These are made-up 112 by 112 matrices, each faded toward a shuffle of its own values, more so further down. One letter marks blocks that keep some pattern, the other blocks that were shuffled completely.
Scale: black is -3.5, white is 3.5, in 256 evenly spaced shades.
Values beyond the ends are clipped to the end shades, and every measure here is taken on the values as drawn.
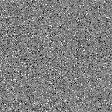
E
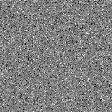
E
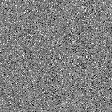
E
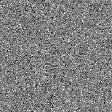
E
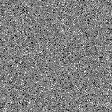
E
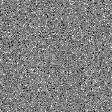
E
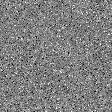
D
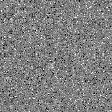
E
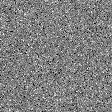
D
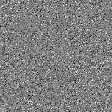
E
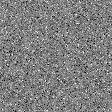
D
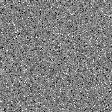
E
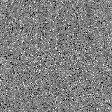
E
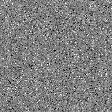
E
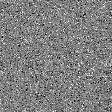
E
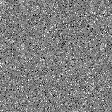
E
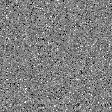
E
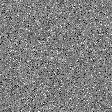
D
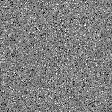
E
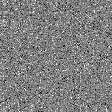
E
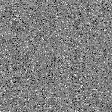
E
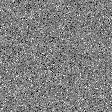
D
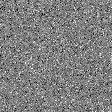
E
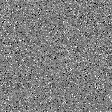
E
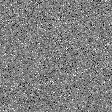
D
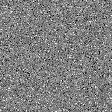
E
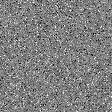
D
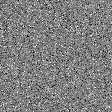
E
